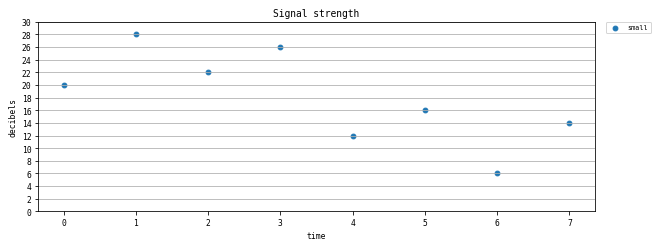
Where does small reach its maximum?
1
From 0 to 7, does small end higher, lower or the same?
lower
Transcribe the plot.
Title: Signal strength
x-axis: time, ticks 0 1 2 3 4 5 6 7
y-axis: decibels, ticks 0 2 4 6 8 10 12 14 16 18 20 22 24 26 28 30
Legend: small
Values:
small: 20 28 22 26 12 16 6 14
